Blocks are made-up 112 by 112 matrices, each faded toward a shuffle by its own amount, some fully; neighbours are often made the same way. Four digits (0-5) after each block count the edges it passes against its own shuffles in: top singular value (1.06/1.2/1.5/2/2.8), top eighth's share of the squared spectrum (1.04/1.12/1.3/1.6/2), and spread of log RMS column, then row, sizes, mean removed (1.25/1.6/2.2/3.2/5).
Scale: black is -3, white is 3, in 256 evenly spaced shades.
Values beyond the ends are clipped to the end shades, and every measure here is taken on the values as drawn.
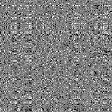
5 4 3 3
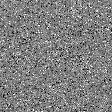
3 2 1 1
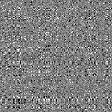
5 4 3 3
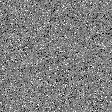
2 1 0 0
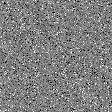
1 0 0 0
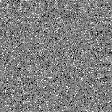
4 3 1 1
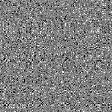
4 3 2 2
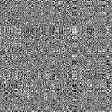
5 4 3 3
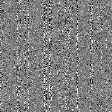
2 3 4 0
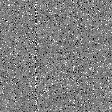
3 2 2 0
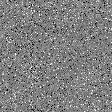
2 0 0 0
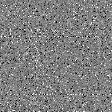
1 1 1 2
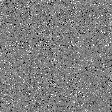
1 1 1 2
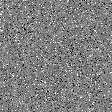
0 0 0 0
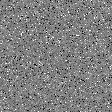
0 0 0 0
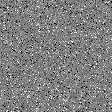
2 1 0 0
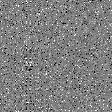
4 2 1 0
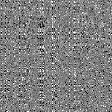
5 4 3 2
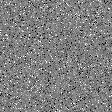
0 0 0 0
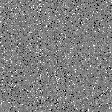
3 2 1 0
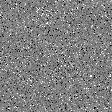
0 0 0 0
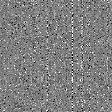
4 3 2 1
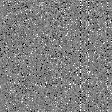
4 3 2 0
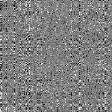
5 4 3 2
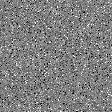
3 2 1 0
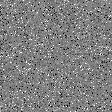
2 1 0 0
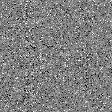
3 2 1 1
